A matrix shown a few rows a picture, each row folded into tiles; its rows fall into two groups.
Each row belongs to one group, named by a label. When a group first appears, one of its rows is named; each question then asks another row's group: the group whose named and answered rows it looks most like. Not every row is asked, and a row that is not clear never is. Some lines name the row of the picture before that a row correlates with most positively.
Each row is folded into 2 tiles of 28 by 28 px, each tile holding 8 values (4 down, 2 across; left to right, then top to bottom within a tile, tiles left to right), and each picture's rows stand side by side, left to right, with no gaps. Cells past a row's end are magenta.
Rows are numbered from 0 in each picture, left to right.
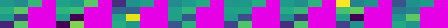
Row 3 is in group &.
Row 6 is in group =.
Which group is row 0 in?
&
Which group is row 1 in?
&
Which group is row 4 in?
&
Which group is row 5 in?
&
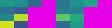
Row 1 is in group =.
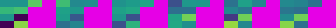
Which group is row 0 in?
&
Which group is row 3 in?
=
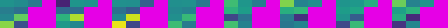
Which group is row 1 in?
=
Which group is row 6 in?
&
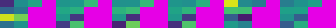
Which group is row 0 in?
=
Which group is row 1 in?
&
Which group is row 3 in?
&
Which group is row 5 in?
&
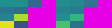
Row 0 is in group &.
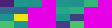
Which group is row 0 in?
=
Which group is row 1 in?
&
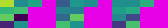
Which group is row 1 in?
=
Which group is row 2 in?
&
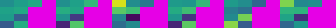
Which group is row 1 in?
&
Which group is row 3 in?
&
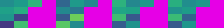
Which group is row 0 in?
&
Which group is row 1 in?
=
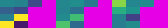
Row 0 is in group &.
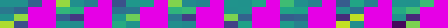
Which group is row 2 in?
=
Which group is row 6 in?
=
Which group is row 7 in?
&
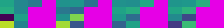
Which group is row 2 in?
&
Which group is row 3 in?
&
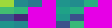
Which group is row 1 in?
&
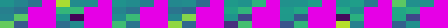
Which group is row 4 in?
&
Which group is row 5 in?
&
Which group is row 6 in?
=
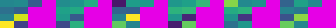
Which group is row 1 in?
&
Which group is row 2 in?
=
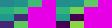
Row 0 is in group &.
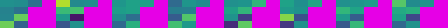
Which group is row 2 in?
&
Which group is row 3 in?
=
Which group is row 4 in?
&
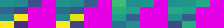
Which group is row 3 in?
&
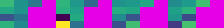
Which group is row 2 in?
&
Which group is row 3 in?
&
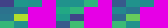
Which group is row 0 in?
=
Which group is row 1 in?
&
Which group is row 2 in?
=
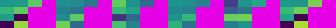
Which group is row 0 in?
&
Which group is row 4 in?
=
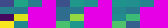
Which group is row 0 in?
=
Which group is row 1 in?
=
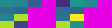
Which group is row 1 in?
=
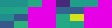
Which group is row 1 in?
=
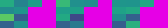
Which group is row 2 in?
&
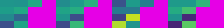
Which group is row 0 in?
&
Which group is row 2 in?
=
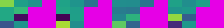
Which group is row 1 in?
=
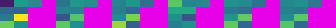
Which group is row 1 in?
=
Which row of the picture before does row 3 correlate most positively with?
0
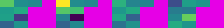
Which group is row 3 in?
=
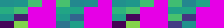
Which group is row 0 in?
&
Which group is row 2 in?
&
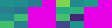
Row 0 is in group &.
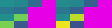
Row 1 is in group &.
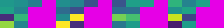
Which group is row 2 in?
=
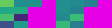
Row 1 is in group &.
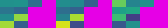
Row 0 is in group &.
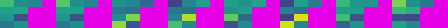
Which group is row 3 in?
=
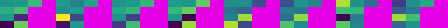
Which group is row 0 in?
&
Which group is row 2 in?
&
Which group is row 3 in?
&
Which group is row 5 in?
=
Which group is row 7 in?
=
